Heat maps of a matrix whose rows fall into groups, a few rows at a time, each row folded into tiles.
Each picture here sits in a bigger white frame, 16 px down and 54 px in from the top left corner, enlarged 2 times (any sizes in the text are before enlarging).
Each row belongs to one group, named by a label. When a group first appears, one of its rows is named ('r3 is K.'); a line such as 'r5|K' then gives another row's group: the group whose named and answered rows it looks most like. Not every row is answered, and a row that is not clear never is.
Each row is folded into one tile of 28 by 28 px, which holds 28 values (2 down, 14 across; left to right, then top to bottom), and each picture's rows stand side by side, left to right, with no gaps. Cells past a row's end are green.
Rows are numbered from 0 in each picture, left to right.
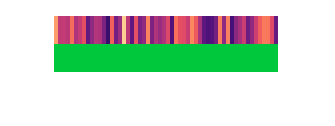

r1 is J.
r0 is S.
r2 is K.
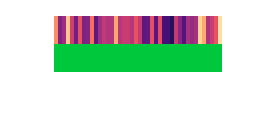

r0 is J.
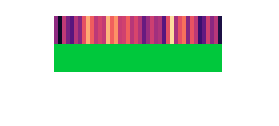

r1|S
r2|S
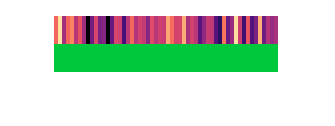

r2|S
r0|S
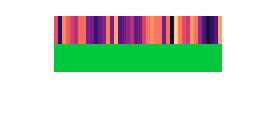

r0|K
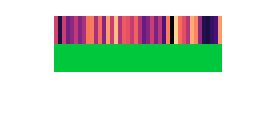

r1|S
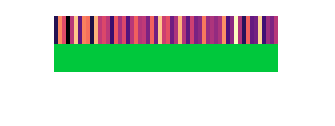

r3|J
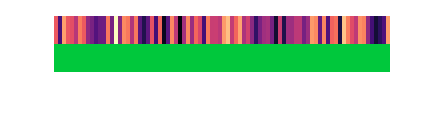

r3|S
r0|K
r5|K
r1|S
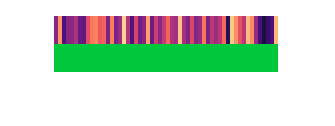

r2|J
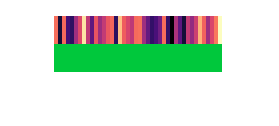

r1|K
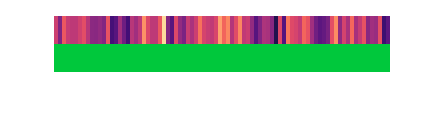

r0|K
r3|S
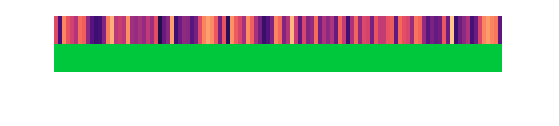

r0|K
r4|J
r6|K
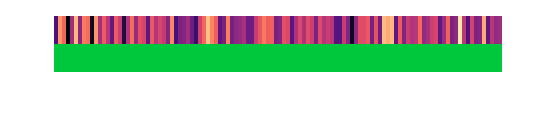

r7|J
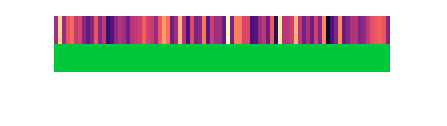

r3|S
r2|J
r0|S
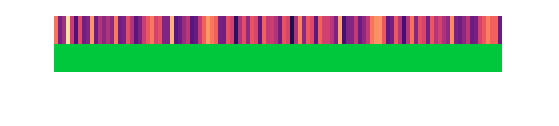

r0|J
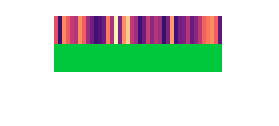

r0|K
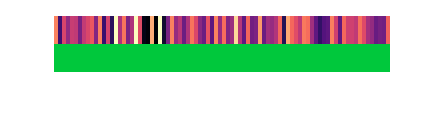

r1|S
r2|S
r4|K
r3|J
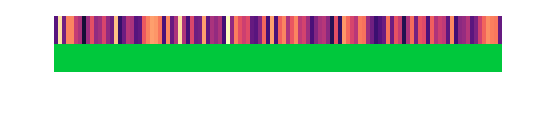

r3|S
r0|S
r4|S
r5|K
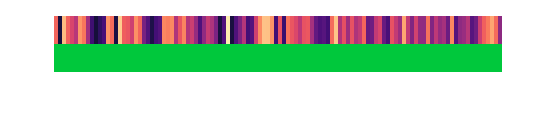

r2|S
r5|S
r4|K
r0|K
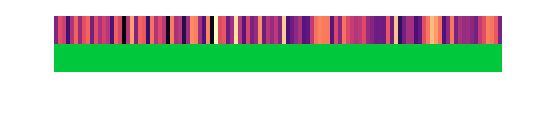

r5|K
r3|J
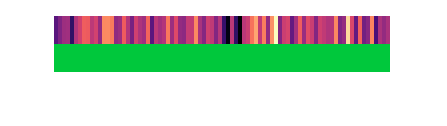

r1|J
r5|J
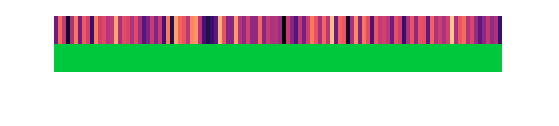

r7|S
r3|J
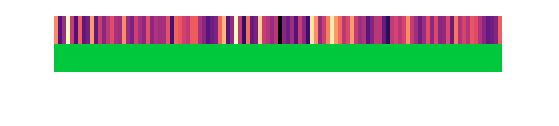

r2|K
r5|S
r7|K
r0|J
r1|J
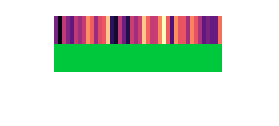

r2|K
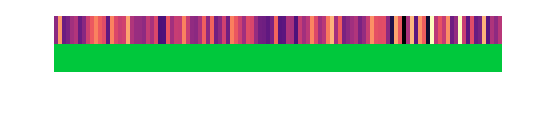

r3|K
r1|S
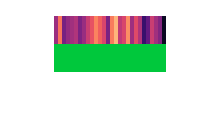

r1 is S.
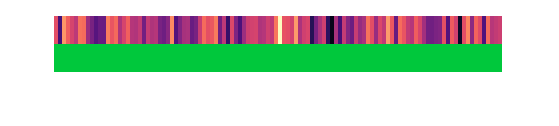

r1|S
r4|S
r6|K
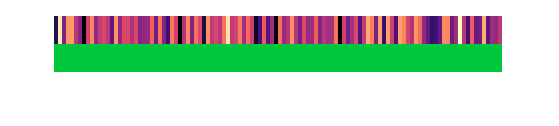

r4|J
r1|S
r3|S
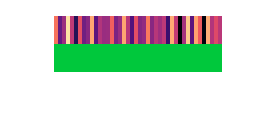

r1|J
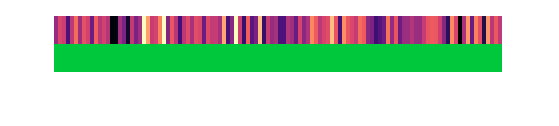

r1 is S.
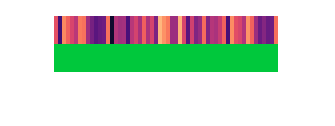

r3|K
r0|K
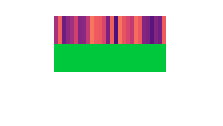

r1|K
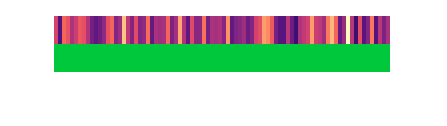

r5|J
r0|K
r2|J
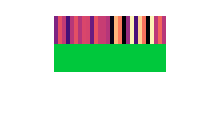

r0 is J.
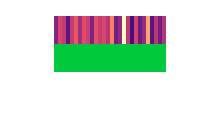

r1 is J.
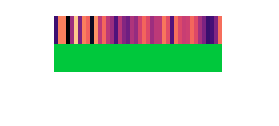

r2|K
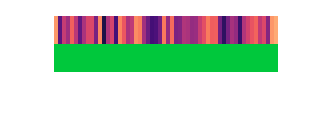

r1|K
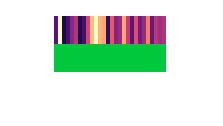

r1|J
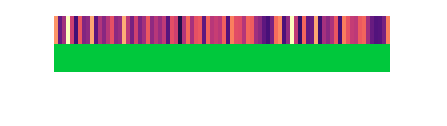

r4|J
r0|J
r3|K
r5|K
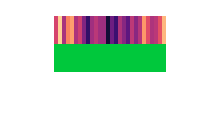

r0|S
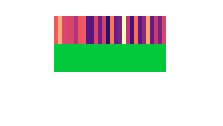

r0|S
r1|J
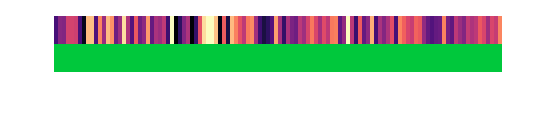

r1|J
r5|J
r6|K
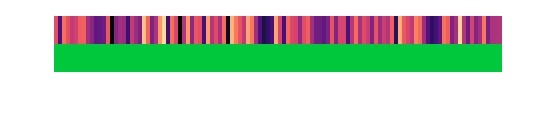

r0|K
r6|K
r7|J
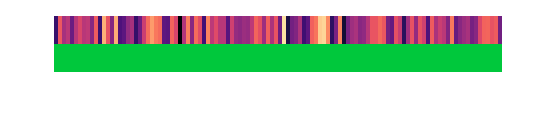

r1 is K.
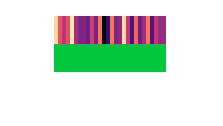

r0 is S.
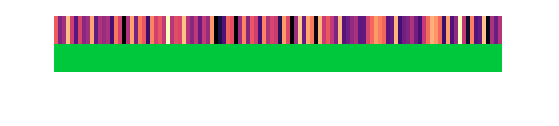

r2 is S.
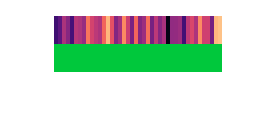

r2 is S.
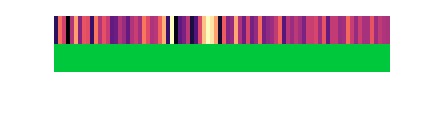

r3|J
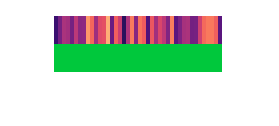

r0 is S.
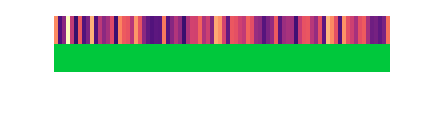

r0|J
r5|K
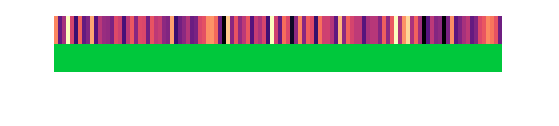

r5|S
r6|S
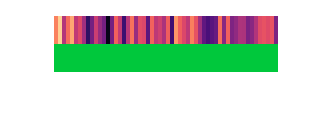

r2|K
